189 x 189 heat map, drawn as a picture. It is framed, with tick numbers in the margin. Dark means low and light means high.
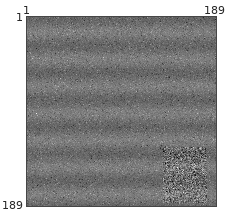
In the bottom right lies a patch that is rougher than the rest. There is no overall slope. The bottom right is the roughest part. Stripes running across repeat 7 times from top to bottom.
